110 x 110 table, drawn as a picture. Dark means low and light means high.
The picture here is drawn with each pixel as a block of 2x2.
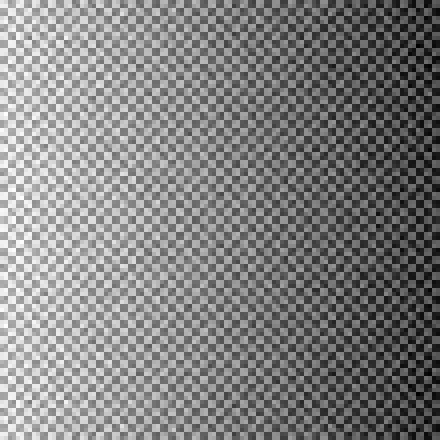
Slope: up to the left. Mirror symmetry: top to bottom. Grain: checkered. Odd rows or columns: none.
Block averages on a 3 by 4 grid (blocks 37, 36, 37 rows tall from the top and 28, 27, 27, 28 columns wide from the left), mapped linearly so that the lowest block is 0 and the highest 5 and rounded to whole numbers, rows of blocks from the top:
5320 | 5320 | 5320
